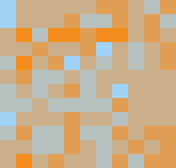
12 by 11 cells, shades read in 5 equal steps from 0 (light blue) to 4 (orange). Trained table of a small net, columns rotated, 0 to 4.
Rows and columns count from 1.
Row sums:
22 20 33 22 21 20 18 17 20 22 22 26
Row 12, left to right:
2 4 2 3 2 2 1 3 1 3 3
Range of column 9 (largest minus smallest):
2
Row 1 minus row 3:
-2 -2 1 -2 -2 -1 -1 -1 0 -2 1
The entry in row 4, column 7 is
0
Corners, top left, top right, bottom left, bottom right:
0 3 2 3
